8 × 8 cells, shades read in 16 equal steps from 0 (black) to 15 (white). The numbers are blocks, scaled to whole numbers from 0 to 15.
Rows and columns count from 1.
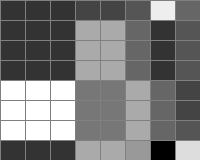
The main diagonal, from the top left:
3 3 3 10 7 10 6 13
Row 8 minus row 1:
0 0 0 6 6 4 -14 7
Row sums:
42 43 43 43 79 79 80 51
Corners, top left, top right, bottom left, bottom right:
3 6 3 13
